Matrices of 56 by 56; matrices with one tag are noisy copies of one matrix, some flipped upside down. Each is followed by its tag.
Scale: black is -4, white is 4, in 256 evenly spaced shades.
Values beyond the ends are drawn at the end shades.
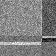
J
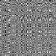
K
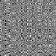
K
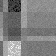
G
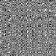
K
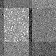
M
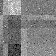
G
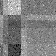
G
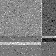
J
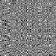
K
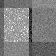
M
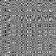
K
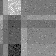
G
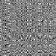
K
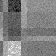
G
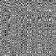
K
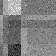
G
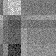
G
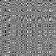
K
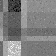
G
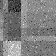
G
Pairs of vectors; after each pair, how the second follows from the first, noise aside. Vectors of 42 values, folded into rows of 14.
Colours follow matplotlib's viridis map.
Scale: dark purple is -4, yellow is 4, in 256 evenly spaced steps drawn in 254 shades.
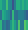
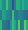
copied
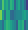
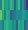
copied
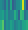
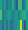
wrapped around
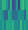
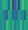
copied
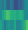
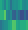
wrapped around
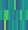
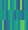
wrapped around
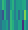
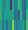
wrapped around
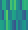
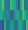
wrapped around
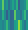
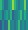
wrapped around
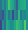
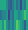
wrapped around
